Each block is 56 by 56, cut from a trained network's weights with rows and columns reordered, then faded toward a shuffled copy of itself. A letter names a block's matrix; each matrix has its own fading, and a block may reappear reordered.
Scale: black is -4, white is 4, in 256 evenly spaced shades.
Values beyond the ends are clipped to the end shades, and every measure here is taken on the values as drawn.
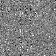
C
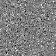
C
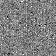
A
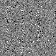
C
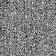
A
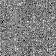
A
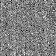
A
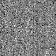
A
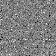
C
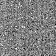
A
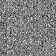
A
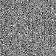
A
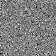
C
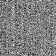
A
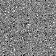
C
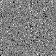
C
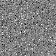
C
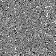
C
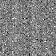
A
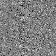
C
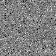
C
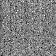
A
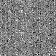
A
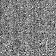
A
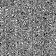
A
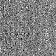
A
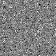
C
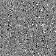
C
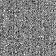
A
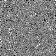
C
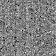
A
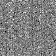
A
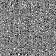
A
